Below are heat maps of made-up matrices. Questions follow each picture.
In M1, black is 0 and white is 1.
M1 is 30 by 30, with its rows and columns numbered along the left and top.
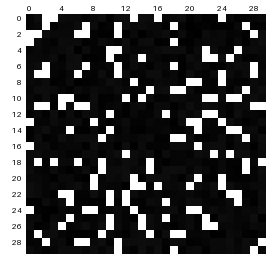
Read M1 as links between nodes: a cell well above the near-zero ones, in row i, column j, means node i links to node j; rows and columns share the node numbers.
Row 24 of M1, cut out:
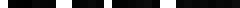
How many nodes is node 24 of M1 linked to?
6
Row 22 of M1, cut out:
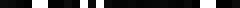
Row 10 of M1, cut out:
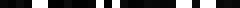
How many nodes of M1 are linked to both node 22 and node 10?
5
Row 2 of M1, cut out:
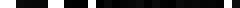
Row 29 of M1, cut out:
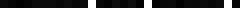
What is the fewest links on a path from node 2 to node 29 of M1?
2
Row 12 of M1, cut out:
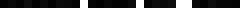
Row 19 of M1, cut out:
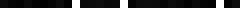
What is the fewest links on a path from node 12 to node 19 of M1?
6
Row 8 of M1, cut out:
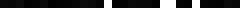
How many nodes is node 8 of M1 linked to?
4
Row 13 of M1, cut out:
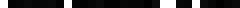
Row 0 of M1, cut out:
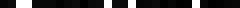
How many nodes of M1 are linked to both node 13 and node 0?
1
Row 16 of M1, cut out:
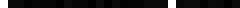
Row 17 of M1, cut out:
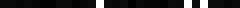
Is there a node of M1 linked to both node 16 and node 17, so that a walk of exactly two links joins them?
no
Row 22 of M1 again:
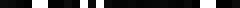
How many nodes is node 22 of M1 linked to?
6
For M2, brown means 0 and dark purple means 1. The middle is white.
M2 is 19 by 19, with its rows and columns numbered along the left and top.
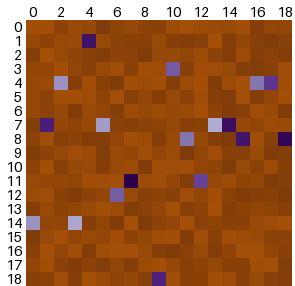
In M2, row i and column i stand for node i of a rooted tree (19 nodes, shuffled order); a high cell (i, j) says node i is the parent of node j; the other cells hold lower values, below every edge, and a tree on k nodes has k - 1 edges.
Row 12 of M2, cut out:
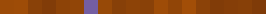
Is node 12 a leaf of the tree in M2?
no
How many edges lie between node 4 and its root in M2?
4
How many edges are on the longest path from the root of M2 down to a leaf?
5
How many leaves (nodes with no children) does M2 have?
10
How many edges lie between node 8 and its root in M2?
0
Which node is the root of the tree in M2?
8
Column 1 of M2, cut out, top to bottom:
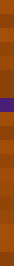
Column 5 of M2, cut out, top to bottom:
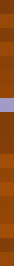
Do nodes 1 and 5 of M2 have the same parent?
yes
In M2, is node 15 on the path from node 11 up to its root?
no
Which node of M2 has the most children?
7
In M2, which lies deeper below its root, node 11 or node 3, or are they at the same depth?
node 3
